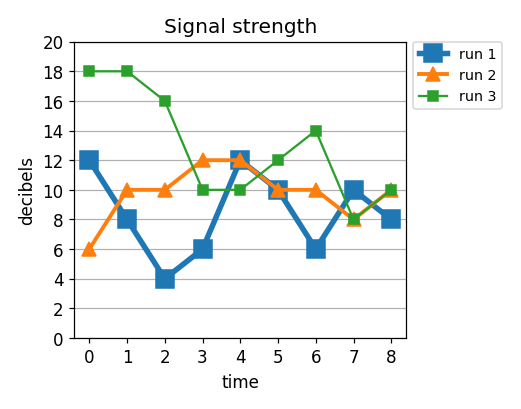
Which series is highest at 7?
run 1
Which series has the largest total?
run 3
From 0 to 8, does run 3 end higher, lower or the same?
lower
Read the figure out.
Title: Signal strength
x-axis: time, ticks 0 1 2 3 4 5 6 7 8
y-axis: decibels, ticks 0 2 4 6 8 10 12 14 16 18 20
Legend: run 1, run 2, run 3
Values:
run 1: 12 8 4 6 12 10 6 10 8
run 2: 6 10 10 12 12 10 10 8 10
run 3: 18 18 16 10 10 12 14 8 10
